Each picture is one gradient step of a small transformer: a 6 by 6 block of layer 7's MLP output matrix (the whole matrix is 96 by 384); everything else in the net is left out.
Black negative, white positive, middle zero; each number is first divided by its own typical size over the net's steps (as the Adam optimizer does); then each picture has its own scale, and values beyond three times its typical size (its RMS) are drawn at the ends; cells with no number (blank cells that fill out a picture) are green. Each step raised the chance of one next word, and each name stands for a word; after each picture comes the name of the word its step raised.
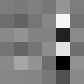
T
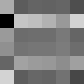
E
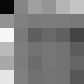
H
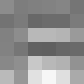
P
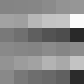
E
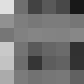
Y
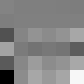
P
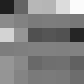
H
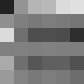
H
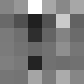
H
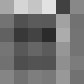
H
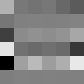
T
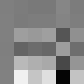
P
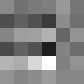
T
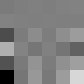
P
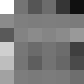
Y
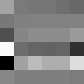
T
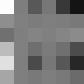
Y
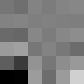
P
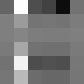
Y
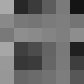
Y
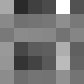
Y
